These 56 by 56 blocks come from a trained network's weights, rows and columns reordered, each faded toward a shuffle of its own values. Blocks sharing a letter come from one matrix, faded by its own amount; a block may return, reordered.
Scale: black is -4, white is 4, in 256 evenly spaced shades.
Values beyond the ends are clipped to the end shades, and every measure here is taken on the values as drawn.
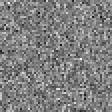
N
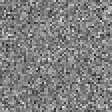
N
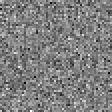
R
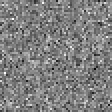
R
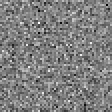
R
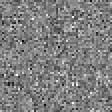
R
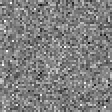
R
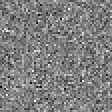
R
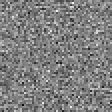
N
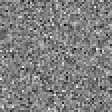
R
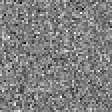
R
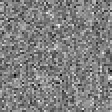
N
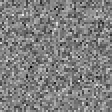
N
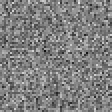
N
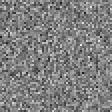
N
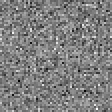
R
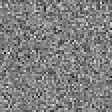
N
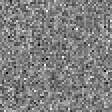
R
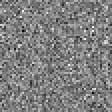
N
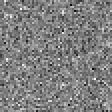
R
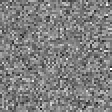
N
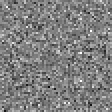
R
